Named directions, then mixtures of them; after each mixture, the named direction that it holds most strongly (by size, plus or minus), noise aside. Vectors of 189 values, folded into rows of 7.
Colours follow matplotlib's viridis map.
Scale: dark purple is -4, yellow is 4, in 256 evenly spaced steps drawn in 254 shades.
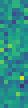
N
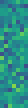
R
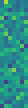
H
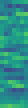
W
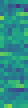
W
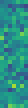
R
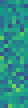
R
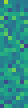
H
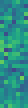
N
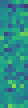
R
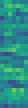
W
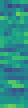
W
